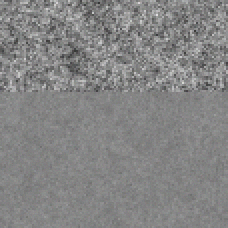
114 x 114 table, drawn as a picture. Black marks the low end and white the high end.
A few values lie far out on both sides of the bulk. The bottom part is calmer, past a seam about 40% of the way down. No single row or column stands out from its neighbours. There is no overall slope. There are no regular stripes.
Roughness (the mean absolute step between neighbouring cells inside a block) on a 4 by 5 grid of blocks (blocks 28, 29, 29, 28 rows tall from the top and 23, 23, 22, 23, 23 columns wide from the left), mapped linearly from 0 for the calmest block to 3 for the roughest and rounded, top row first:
33333
22222
00000
00000
